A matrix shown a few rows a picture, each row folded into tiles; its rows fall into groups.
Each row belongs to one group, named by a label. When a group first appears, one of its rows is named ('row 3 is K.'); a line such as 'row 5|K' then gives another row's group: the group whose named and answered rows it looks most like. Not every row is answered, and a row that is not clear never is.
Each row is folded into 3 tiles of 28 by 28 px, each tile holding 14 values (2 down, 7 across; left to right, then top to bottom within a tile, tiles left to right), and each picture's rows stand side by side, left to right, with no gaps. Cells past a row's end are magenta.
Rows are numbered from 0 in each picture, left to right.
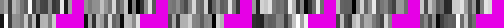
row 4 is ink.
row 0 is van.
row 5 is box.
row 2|ink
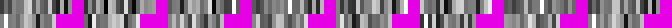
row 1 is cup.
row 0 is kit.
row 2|kit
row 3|kit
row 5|box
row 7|kit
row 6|kit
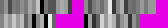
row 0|ink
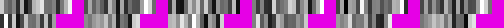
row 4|cup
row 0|box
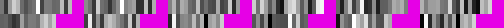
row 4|ink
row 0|van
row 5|van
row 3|box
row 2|van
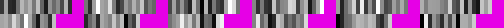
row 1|cup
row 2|ink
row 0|kit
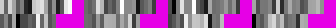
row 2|cup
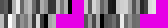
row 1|box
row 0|cup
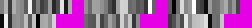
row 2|cup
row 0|van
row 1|box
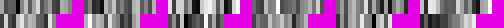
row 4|van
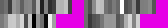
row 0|ink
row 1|van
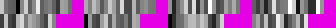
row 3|kit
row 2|cup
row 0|ink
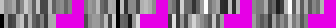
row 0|ink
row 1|ink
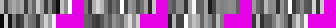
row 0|van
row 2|ink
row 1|van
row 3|van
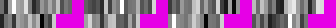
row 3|box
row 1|kit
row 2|kit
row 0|cup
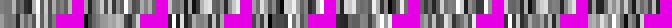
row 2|box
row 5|kit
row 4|van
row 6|box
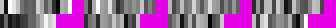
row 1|cup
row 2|cup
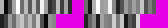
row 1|cup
